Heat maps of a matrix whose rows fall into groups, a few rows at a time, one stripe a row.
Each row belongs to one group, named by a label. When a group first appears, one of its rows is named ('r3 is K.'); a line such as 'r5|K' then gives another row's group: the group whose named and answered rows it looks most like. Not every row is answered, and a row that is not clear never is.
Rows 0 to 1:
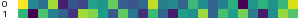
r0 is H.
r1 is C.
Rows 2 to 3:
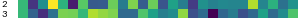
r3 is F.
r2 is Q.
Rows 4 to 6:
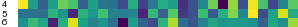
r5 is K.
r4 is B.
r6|B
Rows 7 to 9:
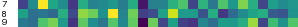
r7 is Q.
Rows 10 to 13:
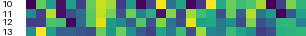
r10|K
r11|C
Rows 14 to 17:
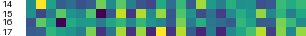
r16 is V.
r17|Q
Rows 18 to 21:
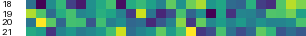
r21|F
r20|B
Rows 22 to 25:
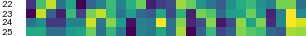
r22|V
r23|K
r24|K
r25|K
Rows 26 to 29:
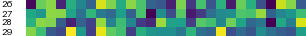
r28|H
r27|Q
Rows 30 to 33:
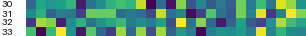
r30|V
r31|K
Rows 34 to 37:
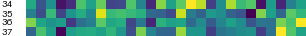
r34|C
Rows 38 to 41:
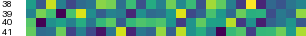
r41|H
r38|C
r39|B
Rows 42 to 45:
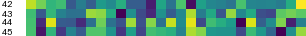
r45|C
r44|C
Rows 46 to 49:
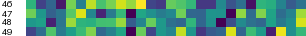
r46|F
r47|B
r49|Q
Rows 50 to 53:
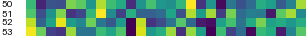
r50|F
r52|Q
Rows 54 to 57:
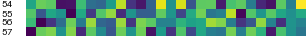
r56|F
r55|C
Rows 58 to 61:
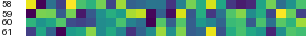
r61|K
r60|H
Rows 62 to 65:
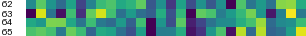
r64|Q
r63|K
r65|B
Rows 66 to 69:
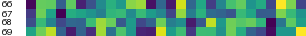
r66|V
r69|H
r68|K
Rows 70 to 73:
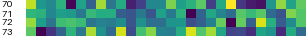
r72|B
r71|K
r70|H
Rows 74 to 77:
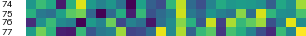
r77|H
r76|K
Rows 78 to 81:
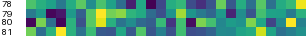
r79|F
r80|K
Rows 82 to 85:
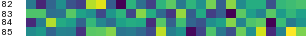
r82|C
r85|K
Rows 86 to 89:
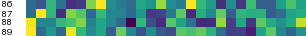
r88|B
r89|F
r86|C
